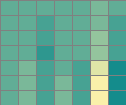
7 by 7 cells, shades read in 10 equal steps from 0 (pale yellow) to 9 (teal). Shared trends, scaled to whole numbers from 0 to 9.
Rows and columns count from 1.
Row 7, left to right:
6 5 7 5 7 0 9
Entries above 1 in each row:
7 7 7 7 6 6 6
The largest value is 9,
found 3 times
